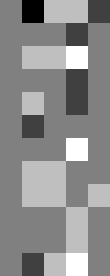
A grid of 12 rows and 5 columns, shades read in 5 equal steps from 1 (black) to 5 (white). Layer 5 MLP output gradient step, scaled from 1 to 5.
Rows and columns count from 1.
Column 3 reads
4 3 4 3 3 3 3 4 4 3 3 4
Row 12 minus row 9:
0 -2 0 2 -1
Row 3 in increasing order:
3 3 4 4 5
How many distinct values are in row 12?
4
